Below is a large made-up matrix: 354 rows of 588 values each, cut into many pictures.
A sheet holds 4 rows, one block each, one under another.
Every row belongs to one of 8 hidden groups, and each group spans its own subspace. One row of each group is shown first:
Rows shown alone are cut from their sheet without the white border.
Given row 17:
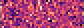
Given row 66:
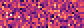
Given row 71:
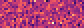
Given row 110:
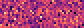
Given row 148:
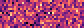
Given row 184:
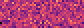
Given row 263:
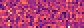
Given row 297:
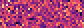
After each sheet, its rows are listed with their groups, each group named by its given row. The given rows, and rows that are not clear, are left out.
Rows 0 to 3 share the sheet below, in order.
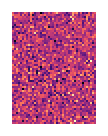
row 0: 17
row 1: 17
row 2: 17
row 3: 184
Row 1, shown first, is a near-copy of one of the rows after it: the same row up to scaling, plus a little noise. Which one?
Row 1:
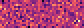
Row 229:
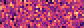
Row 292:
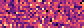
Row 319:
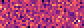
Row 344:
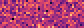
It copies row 319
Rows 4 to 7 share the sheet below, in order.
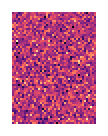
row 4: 66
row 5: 66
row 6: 71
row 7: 110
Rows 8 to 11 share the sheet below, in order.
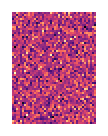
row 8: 184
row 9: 110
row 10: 148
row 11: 110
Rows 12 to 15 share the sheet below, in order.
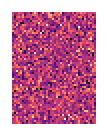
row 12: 148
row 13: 297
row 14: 17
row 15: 71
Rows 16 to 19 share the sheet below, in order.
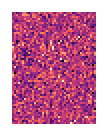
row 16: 66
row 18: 17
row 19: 184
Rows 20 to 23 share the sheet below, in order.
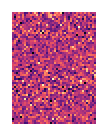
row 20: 148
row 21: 66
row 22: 71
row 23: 184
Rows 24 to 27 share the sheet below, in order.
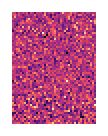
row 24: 148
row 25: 297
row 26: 297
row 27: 263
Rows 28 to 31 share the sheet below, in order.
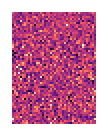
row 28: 297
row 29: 263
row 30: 297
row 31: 184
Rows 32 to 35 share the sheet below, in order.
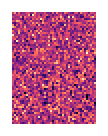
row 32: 263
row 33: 66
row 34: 71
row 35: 71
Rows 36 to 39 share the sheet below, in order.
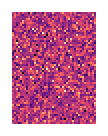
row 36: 148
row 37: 66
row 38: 71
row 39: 71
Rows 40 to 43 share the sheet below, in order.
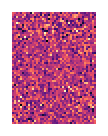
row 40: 71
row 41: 110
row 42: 71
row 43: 297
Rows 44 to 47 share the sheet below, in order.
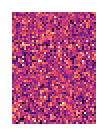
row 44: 110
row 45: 17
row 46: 71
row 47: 263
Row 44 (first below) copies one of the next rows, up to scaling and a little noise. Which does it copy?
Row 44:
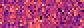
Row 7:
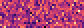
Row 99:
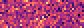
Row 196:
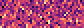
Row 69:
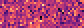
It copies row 69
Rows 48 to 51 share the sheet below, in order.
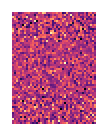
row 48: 263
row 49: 71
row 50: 148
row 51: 263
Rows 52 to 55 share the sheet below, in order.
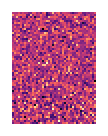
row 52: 71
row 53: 148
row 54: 184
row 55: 263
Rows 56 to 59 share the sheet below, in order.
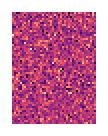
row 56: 184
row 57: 184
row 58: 148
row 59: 71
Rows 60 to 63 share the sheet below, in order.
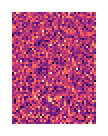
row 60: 184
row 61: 184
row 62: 184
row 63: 148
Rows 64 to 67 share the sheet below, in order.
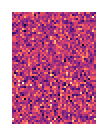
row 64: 17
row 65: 17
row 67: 184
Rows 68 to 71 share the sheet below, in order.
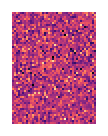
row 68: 71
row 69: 110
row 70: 297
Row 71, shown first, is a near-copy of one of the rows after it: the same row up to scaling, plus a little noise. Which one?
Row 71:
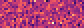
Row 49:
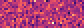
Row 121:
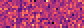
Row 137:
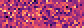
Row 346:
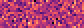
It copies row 49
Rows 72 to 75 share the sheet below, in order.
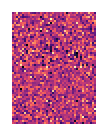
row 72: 66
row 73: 263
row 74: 184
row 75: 184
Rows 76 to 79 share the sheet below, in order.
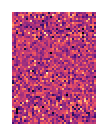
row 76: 263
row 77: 66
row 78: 263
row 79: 110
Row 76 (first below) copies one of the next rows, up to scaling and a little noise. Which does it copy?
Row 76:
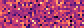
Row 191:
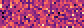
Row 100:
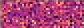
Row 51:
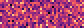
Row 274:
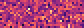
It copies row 100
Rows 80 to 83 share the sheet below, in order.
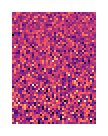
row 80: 184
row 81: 110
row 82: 148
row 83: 110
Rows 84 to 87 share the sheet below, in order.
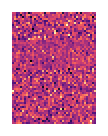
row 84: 297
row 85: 110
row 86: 184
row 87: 148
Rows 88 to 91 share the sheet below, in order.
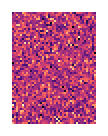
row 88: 66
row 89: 184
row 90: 71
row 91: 110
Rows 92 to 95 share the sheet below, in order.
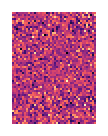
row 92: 110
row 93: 297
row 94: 297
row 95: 110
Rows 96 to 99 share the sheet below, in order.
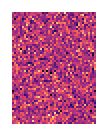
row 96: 110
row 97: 297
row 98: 184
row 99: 110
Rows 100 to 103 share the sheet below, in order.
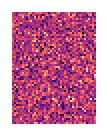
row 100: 263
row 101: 66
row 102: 71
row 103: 263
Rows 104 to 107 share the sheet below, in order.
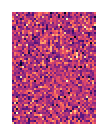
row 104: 184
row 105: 263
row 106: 297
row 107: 66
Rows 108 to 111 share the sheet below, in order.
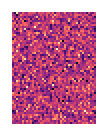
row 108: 66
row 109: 148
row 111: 184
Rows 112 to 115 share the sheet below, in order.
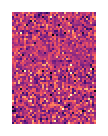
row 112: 184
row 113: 148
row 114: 184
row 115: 17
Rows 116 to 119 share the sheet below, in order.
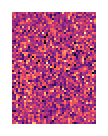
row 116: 148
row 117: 148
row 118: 17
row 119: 17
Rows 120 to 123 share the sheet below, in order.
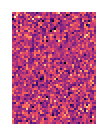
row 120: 17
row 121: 71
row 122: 66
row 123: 110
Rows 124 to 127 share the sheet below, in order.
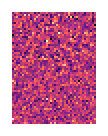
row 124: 184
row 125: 71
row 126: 110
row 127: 184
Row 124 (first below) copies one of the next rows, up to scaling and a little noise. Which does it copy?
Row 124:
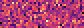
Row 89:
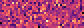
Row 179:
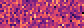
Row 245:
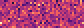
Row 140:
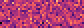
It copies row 89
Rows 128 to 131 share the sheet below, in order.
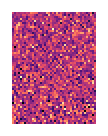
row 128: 110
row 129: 110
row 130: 297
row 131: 263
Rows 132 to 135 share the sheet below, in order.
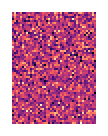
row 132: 17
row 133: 263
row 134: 17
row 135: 263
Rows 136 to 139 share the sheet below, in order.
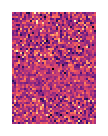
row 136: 66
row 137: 71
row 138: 110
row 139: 66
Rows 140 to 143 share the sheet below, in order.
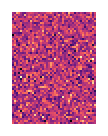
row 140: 184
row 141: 17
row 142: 297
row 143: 148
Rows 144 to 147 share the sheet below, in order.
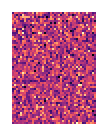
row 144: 17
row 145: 66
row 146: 17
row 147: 66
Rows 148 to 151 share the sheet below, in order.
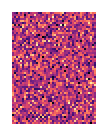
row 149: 263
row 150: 66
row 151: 148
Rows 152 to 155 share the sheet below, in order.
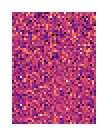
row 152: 184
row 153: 110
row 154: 297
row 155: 297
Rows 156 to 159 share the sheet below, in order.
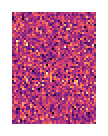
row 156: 263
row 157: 17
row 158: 263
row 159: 110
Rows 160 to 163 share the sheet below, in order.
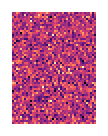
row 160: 184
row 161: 184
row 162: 184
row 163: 184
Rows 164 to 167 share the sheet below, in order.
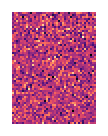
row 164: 263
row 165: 110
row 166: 17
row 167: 66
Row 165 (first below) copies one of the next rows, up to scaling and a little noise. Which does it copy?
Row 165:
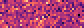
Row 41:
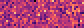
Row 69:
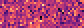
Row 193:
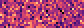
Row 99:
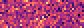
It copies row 99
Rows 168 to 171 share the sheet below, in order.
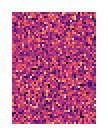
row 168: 17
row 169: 263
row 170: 66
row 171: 263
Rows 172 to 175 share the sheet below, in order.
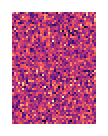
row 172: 71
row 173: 110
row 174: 17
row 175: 148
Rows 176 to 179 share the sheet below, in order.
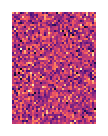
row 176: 71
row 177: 297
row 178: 297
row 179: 184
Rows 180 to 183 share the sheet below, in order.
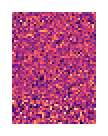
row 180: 297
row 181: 110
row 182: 66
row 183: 263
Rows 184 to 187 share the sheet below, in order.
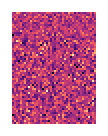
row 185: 66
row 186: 148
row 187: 17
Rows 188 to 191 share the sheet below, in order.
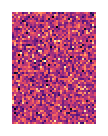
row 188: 148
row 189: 17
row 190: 66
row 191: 263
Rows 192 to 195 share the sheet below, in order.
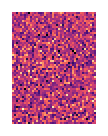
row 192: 148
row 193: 110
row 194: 263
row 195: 71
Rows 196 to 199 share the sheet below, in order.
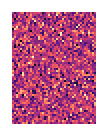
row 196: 110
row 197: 297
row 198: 263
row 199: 71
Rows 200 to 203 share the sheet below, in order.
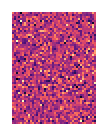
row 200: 297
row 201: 66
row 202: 71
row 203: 263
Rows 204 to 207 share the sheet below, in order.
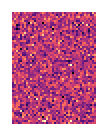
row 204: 110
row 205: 148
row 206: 263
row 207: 148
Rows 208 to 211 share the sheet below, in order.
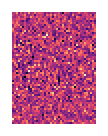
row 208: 148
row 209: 297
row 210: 17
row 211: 184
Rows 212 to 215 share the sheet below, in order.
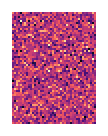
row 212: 297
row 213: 263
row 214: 110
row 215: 148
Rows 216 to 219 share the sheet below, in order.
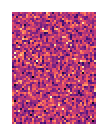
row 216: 71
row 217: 263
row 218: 17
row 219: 17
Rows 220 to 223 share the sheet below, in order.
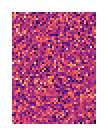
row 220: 66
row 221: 184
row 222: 71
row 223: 17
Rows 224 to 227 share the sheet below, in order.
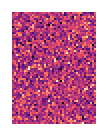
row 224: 110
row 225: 297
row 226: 148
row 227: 184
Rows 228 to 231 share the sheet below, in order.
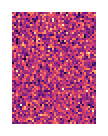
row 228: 17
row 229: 17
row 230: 110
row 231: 297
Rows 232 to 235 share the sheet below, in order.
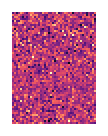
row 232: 71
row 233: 297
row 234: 184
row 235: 17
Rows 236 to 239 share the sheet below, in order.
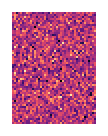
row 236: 66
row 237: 110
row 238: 148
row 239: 148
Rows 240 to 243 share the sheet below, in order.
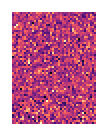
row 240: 110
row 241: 263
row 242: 184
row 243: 263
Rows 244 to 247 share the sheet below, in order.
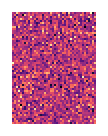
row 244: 184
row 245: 184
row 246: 17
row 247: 297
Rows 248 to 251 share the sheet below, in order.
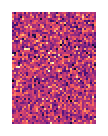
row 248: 263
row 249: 110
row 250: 110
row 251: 184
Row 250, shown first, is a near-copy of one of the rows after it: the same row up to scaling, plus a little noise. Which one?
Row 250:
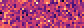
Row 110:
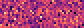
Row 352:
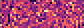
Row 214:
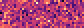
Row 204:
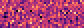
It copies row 214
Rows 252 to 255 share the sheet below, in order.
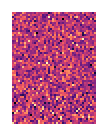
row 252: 184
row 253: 148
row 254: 66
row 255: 110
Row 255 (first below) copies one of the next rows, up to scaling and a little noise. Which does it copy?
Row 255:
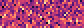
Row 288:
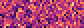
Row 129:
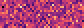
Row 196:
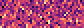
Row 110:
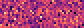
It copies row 196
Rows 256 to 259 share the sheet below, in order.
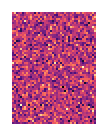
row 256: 66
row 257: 184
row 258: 71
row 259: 297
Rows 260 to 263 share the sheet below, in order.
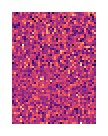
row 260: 110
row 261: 263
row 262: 66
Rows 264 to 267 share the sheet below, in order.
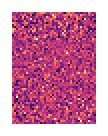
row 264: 263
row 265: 297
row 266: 110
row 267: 66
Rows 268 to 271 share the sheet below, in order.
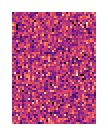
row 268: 110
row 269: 71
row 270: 17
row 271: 17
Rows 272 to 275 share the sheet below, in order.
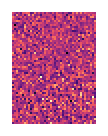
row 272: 263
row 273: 297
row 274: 263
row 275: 184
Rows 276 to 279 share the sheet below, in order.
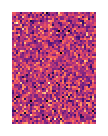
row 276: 71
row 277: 148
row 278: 148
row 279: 184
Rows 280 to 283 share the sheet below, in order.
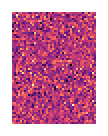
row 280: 66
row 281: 148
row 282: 297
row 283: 17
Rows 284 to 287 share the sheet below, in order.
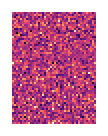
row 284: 17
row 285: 184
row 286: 66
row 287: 263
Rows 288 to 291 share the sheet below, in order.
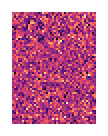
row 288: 110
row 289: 148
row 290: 17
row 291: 184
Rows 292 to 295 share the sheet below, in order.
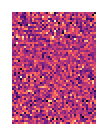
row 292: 17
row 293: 66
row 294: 297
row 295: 184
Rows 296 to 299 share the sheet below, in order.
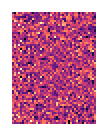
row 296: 66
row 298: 297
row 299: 66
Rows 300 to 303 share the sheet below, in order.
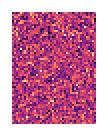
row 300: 71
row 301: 297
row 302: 71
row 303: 148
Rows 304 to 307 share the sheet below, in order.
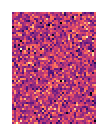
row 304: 110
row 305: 297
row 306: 148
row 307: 110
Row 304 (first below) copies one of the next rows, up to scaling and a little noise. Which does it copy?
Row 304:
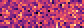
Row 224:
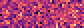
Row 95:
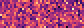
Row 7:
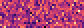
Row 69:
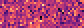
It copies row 224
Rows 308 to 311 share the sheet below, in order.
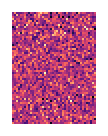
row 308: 184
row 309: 17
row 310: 66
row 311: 184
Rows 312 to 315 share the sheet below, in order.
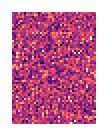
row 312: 148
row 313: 110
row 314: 71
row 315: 184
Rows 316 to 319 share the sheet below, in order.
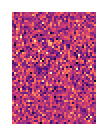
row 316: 110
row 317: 148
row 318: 184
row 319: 17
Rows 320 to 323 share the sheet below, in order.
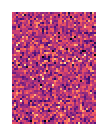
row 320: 184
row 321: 71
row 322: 110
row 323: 17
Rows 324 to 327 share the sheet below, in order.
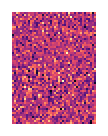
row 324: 184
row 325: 297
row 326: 17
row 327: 148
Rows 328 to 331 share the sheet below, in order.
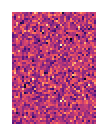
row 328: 148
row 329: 110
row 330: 17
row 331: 110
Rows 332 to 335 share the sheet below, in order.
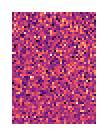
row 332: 263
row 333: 110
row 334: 110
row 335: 17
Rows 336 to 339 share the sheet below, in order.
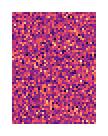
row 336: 263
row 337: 263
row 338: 71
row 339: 263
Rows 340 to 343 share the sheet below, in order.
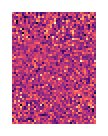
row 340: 17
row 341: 263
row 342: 110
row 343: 297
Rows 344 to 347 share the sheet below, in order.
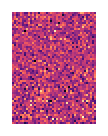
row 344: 17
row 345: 17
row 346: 71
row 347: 184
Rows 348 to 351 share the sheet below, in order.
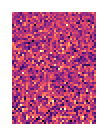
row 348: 297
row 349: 66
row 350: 71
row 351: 148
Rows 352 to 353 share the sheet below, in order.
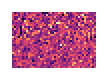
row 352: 110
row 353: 110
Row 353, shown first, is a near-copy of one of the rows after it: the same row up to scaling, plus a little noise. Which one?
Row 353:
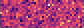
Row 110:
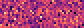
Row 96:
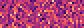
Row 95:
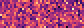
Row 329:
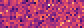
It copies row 329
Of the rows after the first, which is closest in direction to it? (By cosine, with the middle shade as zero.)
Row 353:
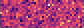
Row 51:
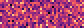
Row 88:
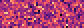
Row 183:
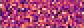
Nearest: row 183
